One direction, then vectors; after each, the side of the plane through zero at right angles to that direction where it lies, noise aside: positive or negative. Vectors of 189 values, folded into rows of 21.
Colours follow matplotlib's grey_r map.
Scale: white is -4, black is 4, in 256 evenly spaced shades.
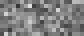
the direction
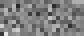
positive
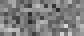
negative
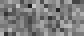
negative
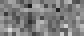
negative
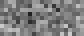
negative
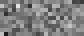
negative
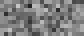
negative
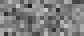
negative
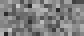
negative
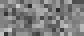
negative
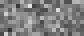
positive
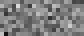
negative
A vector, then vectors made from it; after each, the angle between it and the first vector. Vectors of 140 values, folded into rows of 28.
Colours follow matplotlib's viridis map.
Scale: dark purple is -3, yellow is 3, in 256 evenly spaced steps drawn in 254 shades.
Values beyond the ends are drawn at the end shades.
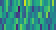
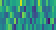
orthogonal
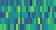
partly opposed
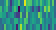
nearly parallel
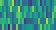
partly opposed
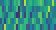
nearly parallel
